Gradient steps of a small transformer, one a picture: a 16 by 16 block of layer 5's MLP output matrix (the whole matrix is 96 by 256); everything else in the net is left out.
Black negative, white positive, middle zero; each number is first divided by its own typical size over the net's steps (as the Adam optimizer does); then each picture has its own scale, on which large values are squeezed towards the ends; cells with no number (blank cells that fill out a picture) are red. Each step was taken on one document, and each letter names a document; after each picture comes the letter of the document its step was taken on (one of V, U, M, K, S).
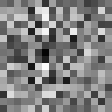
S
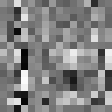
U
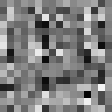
S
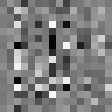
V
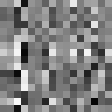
U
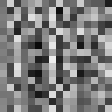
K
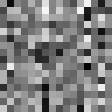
S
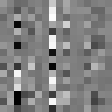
V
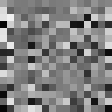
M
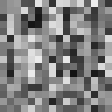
K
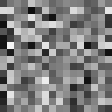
M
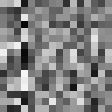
U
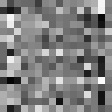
S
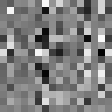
S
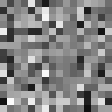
S
